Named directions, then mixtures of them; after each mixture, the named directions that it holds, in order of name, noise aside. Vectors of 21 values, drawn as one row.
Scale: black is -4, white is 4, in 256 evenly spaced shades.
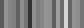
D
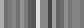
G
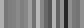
D, G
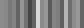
D, G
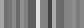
G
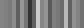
D, G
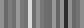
D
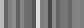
G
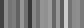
D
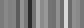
D, G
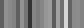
D
